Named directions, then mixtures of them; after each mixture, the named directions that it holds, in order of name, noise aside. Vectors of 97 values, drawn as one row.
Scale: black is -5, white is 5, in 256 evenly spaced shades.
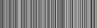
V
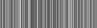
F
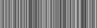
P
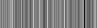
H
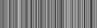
F, H, V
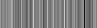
H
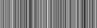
H, P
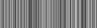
P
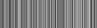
V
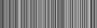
V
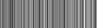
H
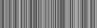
P, V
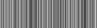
F, H, P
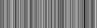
H, P, V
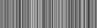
F, H, P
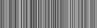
F, P, V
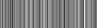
F, H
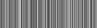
F, V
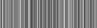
F, H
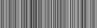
F, P, V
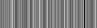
H, V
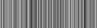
F, H, P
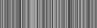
F, P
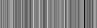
H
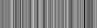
F, H, V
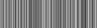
P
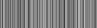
F, H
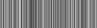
F, P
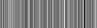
F, H
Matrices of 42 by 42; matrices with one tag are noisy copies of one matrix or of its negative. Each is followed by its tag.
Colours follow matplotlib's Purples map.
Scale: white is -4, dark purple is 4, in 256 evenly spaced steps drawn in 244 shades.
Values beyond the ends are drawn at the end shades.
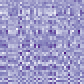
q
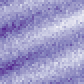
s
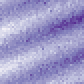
s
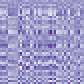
q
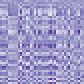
q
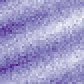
s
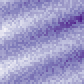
s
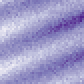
s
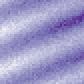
s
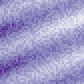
s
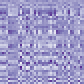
q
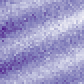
s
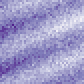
s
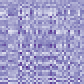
q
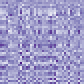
q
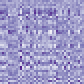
q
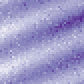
s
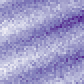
s
